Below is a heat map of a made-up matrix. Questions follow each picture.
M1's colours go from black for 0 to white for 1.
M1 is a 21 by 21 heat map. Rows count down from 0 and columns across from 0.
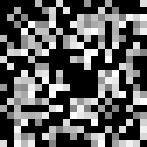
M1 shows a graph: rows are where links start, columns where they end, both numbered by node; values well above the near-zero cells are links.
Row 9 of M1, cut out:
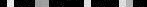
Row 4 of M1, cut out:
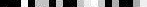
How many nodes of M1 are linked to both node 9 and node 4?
3
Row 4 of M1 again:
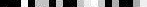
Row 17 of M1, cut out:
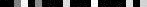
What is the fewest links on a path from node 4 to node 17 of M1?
2
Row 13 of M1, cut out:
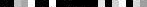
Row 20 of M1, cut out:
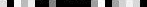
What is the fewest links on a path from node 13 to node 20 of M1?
1
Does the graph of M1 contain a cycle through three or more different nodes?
yes
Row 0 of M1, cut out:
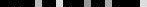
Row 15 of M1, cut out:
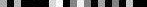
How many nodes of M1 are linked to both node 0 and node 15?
2
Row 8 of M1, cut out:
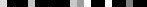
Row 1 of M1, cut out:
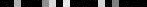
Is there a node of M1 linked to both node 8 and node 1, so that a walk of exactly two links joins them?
no
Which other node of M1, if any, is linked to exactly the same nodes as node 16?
node 14
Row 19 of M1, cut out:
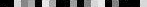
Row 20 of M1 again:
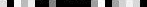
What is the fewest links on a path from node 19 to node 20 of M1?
1
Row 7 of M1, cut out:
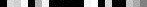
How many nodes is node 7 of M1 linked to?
11
